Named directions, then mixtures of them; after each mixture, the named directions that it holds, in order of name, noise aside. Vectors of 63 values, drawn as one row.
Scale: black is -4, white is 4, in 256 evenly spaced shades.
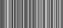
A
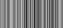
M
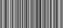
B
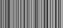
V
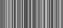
A, M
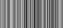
M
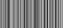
M, V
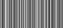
B, V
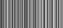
A, V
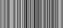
M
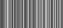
A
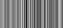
B, M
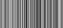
B, M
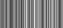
M
